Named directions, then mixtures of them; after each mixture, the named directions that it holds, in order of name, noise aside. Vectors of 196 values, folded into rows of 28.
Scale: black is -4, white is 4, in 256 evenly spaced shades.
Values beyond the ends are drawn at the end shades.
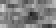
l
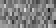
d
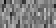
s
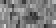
l, s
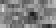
l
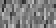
s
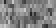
d, l, s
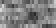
l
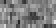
l, s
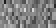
d, s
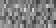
d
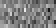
d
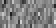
s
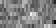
d, l, s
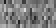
d, l, s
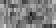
l, s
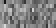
d, l, s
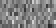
d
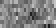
d, l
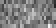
d, l, s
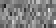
d, s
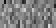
d, s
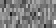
d, l, s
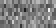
d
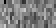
d, l, s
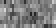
l, s
